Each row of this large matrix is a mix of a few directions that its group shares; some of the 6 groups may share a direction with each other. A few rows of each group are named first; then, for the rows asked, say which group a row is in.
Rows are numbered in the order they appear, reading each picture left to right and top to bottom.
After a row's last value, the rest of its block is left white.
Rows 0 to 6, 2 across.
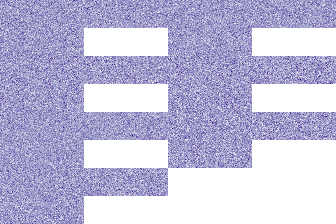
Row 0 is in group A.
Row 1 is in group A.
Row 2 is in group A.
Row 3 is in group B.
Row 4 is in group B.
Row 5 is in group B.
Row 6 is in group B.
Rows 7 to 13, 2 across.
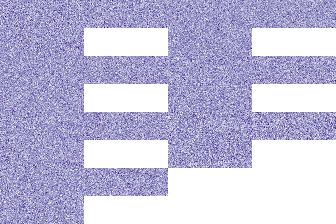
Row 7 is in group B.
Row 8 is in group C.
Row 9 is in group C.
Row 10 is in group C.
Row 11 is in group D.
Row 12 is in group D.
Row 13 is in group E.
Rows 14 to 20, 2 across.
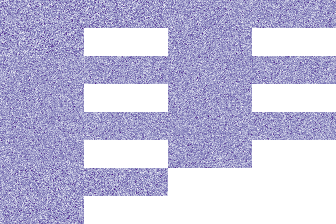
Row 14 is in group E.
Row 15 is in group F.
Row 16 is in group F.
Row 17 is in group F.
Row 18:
D
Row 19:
E
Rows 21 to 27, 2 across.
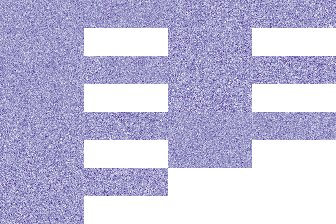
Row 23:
D
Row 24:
E
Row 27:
B
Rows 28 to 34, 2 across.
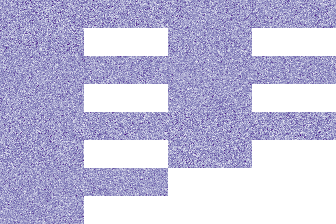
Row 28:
F
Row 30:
F
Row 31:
E
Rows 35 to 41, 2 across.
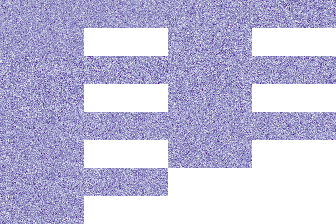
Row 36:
E
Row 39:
D
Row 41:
D
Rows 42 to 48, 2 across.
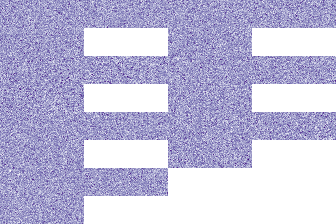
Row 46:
A
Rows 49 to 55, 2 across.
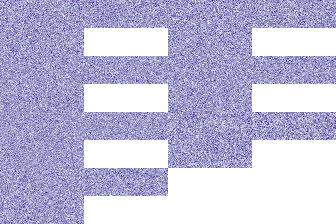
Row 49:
B
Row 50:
C
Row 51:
F
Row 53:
F
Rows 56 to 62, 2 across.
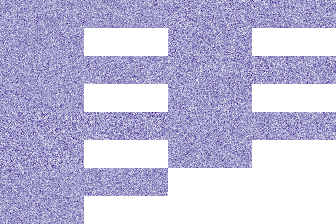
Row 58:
B
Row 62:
C
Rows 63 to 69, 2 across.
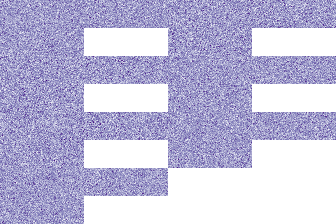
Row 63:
E
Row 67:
D
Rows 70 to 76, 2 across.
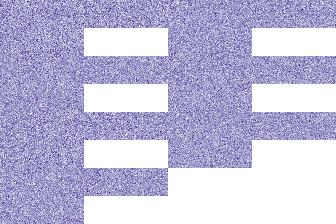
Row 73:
A
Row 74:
A
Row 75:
C
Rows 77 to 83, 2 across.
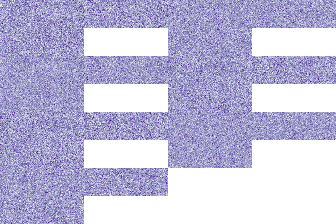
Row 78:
C
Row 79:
D
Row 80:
D
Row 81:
D
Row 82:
A
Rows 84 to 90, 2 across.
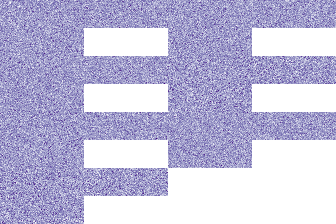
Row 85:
F
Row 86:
C
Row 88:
A
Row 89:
B
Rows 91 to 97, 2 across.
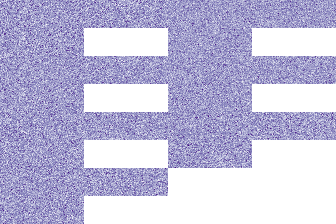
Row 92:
C
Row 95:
A
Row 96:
E
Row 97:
A
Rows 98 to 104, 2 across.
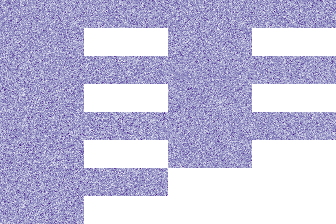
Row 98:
C
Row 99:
C
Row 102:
E
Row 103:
C
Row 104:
A
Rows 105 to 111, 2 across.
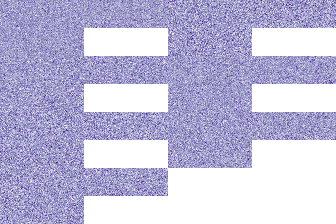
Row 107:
E
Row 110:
F
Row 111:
A
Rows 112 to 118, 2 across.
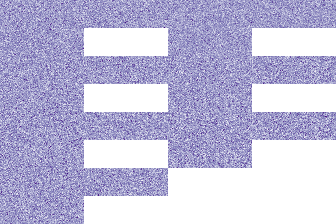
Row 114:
C
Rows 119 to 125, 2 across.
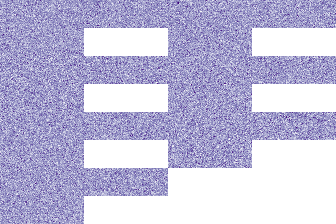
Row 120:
C
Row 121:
A
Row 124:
E
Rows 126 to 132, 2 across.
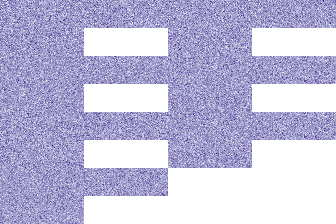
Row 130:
D
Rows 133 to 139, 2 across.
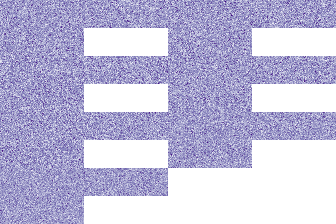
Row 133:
E
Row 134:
B
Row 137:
B
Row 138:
A
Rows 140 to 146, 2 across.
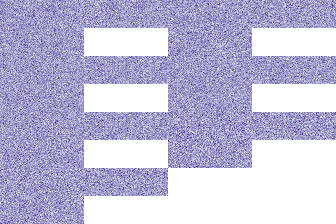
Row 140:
D
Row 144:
F
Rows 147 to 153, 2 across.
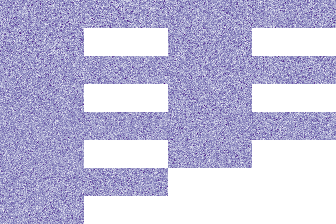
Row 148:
B
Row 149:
C
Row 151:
F
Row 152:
F
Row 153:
A
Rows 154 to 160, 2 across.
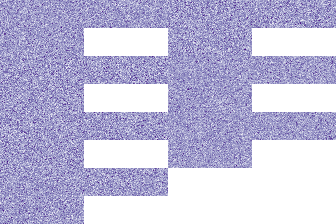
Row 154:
E
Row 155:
B
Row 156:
C
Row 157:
E
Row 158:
A
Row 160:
A
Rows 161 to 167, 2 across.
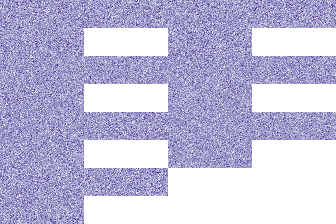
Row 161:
F
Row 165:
C
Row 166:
A
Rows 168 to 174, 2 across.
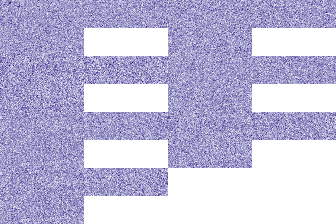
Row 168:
C
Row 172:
D
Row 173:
D
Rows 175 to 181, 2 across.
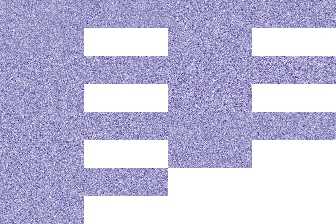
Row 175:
D
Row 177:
A
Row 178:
E
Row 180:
F
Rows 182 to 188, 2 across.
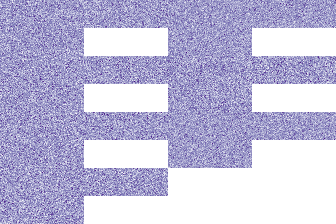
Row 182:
D
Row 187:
A
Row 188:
E
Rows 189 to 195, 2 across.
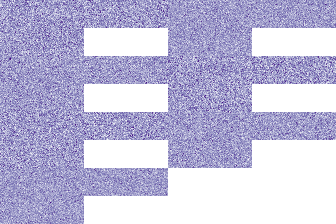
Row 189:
D
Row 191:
C
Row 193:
B
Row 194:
F
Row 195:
A
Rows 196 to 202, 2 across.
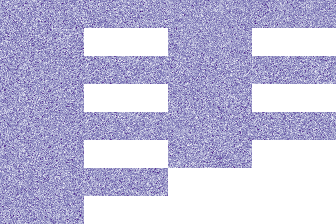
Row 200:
E
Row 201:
E
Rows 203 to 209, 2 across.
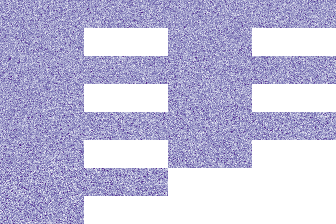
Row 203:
B
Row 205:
C
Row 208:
B
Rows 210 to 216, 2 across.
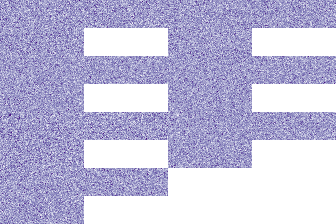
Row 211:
D
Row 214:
C
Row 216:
A
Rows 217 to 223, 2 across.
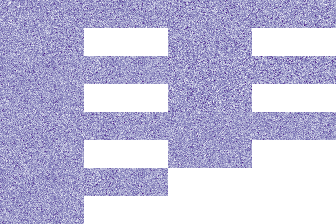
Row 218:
F
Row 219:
D
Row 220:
A
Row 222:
F
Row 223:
D
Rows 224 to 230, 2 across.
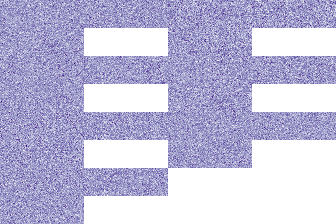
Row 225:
D
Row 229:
B
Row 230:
B
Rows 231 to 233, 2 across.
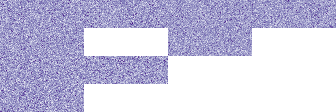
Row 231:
B
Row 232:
F
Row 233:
A
